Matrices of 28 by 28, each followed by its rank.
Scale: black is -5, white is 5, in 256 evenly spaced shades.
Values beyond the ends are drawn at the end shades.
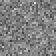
full rank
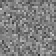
full rank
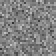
full rank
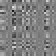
two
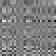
two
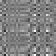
two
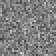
full rank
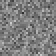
full rank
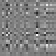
two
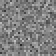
full rank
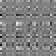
two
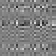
two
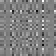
two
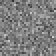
full rank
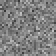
full rank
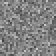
full rank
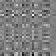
two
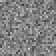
full rank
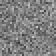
full rank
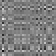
two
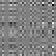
two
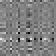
two
